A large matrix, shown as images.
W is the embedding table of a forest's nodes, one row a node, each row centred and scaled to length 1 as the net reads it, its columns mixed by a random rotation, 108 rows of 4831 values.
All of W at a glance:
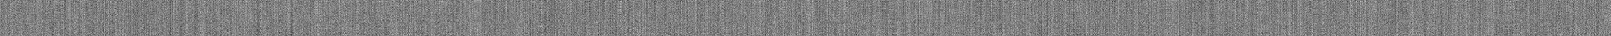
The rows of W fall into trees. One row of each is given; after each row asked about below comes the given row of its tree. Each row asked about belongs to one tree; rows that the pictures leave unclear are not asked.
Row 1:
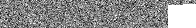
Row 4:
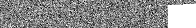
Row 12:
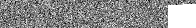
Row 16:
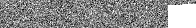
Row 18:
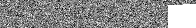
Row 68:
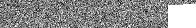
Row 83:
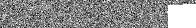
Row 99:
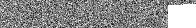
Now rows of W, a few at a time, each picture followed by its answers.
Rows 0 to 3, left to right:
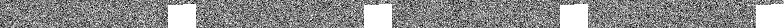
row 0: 16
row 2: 16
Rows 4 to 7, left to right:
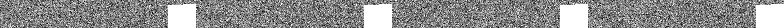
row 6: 68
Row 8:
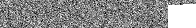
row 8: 1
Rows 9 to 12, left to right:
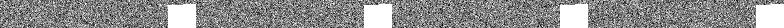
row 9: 4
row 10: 18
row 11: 99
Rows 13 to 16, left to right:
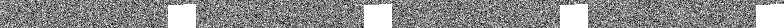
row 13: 99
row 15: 18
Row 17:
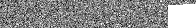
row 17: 68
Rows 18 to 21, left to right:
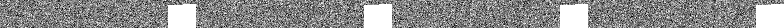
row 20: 99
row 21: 12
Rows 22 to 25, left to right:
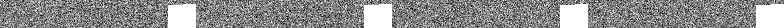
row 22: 4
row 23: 4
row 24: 16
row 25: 18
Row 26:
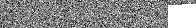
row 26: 16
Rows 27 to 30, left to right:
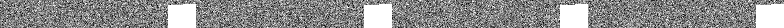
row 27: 4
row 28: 4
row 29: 99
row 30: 68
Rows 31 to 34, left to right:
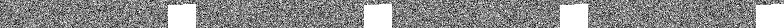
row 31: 18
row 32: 4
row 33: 16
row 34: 4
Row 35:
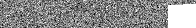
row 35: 4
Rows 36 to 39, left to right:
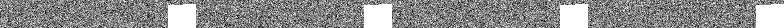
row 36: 1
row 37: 4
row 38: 1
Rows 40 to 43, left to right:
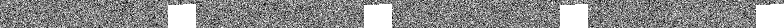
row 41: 18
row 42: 1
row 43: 16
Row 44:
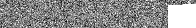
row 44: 16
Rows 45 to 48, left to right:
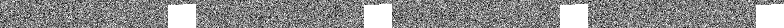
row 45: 12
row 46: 4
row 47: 12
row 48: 68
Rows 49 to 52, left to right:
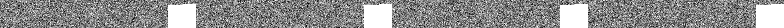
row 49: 16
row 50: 4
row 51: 16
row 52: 12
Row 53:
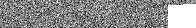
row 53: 99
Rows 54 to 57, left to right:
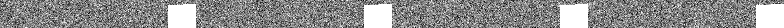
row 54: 18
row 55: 16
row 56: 4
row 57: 12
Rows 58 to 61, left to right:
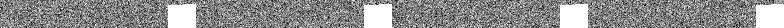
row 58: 4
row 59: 1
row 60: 12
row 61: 99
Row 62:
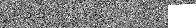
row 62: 12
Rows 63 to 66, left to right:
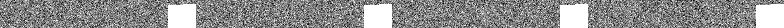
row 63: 12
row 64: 99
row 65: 16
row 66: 83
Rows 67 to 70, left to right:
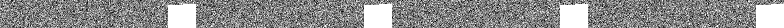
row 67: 68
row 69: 1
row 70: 68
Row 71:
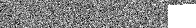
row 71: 18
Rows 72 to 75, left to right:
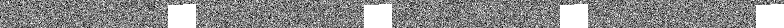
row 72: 1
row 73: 4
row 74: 16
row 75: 18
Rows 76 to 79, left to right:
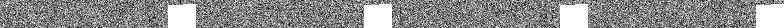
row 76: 1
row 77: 4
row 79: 99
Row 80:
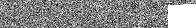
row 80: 99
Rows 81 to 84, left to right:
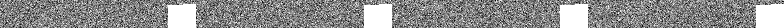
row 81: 68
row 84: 4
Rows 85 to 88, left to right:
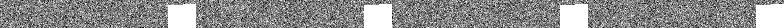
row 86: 83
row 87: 1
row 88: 16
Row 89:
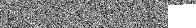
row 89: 1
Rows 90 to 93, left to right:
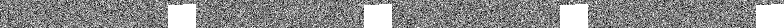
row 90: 1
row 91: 68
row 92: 18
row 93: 1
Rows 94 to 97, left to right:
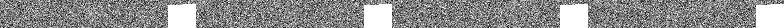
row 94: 16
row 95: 1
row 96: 12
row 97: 12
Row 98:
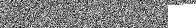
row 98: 68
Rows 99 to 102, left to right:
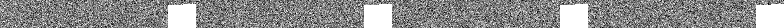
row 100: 68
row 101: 68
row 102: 1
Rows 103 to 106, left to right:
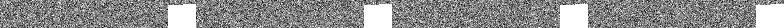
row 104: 1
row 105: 99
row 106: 16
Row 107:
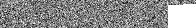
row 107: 1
